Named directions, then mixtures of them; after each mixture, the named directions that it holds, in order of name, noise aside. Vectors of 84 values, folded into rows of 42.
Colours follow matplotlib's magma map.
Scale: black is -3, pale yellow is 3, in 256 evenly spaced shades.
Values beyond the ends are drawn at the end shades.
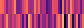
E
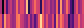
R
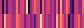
R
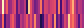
R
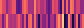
E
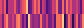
E, R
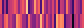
E, R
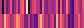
R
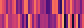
E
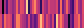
R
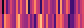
R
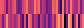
E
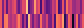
E, R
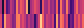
R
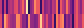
E, R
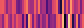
E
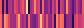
E, R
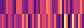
E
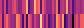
E, R
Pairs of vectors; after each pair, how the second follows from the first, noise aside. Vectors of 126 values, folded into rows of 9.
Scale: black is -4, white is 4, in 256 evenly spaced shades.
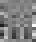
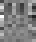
reversed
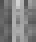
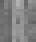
shrunk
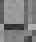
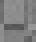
shrunk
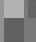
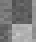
reversed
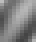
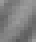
shrunk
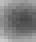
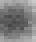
reversed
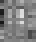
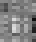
reversed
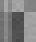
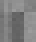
shrunk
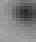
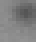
shrunk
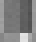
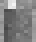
reversed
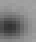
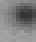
reversed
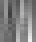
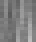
shrunk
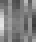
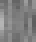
shrunk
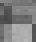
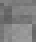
shrunk
